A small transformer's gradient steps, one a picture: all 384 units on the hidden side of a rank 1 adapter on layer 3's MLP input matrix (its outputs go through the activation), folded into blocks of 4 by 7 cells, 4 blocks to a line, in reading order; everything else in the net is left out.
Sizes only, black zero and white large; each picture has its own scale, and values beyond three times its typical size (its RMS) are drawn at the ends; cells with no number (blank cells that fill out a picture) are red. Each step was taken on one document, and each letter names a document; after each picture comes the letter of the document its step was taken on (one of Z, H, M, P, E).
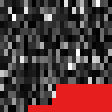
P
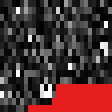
P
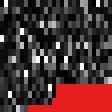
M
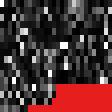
M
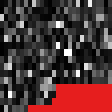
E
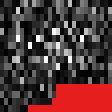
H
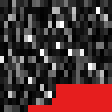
E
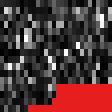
E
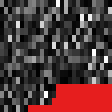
P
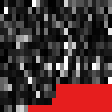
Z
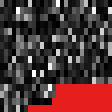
P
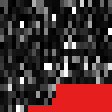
Z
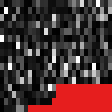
Z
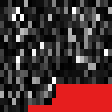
H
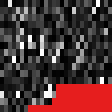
H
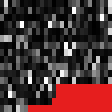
Z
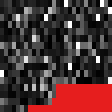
P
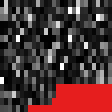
M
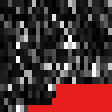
Z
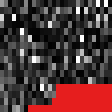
M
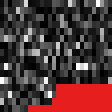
E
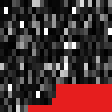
Z
